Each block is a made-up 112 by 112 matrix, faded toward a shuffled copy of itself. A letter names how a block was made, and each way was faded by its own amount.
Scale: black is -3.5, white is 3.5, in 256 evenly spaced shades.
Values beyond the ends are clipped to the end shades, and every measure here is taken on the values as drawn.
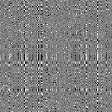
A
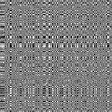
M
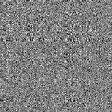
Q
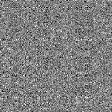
Q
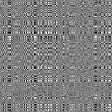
M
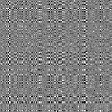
M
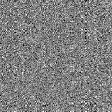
Q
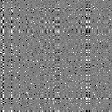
A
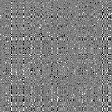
A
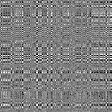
M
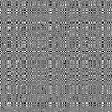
M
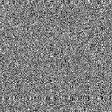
Q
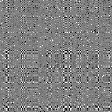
A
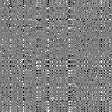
A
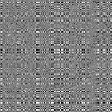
M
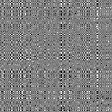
M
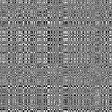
M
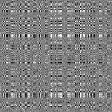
M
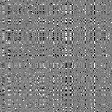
A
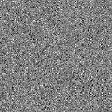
Q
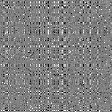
A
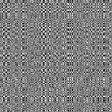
M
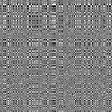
M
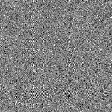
Q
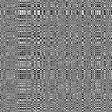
M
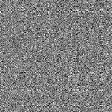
Q
